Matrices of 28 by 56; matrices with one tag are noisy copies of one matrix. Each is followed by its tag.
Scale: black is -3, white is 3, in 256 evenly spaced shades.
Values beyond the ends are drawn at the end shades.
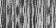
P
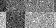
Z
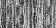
P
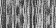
P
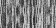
P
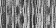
P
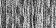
P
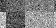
Z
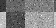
Z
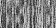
P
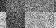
Z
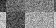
Z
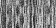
P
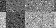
Z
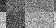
Z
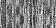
P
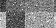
Z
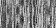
P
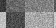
Z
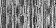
P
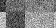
Z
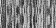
P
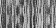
P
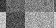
Z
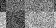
Z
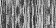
P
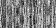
P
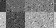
Z
